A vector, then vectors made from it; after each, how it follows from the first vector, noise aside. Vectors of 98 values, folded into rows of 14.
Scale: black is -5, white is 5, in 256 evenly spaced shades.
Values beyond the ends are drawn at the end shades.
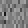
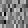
scaled up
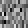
scaled up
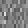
negated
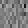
wrapped around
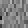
wrapped around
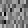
scaled up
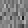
wrapped around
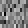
scaled up
